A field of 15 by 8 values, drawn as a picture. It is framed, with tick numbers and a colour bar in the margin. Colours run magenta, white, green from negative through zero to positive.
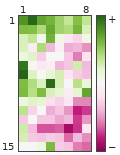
Stripes: horizontal, repeating 2 times. Ninth with the lowest average: bottom right. Slope: up to the top left.
